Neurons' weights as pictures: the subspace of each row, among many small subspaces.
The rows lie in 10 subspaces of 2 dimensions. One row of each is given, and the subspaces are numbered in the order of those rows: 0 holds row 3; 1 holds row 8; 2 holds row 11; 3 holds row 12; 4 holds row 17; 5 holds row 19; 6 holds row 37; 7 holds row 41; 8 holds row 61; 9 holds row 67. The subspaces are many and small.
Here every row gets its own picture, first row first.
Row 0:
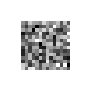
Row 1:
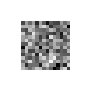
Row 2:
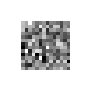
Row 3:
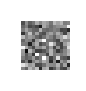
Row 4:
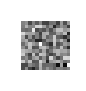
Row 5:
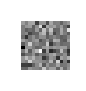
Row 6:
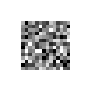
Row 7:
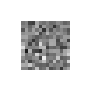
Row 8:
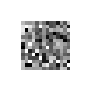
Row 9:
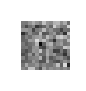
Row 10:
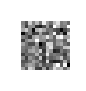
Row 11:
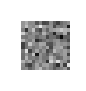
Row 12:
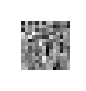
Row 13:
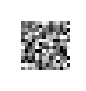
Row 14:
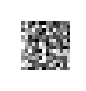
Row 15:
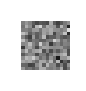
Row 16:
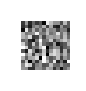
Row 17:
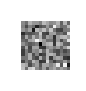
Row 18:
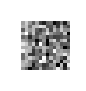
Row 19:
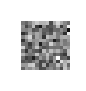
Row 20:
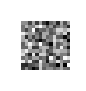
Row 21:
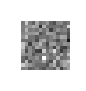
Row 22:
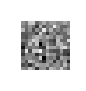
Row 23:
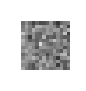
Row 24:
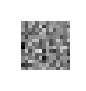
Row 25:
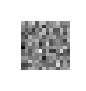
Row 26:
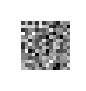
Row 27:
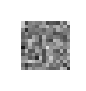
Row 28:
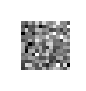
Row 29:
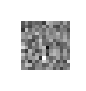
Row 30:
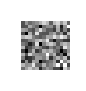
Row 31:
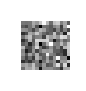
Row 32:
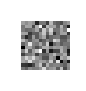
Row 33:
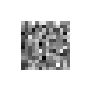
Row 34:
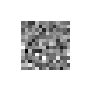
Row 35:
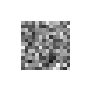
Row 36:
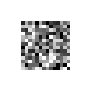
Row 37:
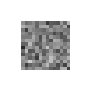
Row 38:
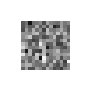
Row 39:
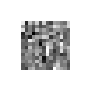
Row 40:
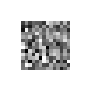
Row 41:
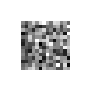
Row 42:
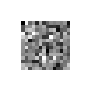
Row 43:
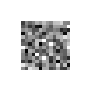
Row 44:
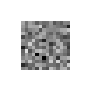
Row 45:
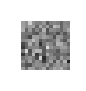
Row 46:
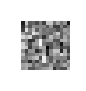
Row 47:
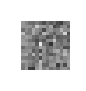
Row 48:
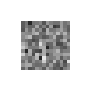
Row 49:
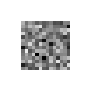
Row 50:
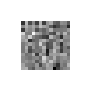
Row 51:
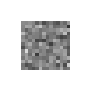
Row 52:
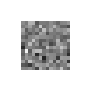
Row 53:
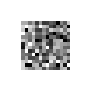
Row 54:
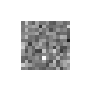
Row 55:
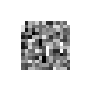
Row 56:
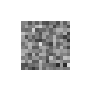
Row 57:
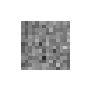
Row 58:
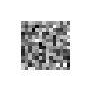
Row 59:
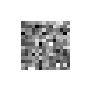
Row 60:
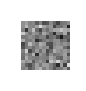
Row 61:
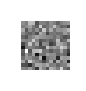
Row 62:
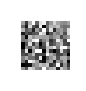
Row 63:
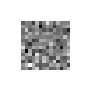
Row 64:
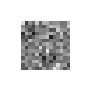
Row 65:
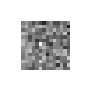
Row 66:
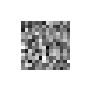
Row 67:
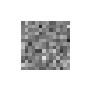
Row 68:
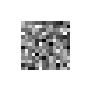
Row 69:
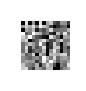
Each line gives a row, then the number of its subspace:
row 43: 0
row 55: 3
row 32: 5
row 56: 4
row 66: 1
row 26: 3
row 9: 8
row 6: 9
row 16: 1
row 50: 3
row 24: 7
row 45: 2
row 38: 2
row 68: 0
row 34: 8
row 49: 0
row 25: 5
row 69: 3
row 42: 6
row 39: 3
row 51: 8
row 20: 4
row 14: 7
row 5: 5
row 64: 6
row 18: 9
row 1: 6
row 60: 2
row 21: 9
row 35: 6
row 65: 7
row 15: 5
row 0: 4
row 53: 1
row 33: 5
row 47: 0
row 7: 8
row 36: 6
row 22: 8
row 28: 1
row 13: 7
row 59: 0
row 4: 4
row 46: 3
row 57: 9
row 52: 8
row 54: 9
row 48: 2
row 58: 4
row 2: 2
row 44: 0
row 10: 2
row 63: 4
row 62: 7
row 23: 5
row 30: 9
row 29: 1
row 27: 6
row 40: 1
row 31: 7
